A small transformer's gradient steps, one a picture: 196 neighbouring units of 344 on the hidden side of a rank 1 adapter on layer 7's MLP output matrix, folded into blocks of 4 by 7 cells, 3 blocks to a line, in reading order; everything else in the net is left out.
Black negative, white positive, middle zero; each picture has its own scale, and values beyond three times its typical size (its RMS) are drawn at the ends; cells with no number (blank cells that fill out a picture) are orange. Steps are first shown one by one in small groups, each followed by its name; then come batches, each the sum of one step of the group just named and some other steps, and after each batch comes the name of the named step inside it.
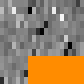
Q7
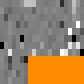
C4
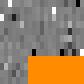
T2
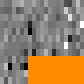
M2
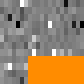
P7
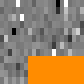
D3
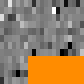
T2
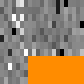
D3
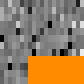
Q7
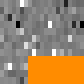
P7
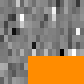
D3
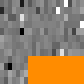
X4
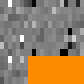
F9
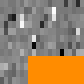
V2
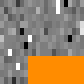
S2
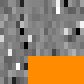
S2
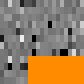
F9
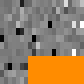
X4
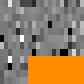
F9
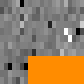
X4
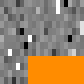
S2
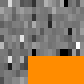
F9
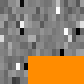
V2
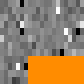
V2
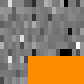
F9
